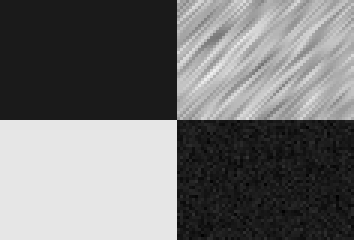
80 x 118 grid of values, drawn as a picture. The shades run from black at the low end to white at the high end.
It is made of 2 by 2 panels. Panel 1,1: very low, flat. Panel 1,2: high, slanting up to the right. Panel 2,1: very high, flat. Panel 2,2: very low, fine-grained, faint in contrast.
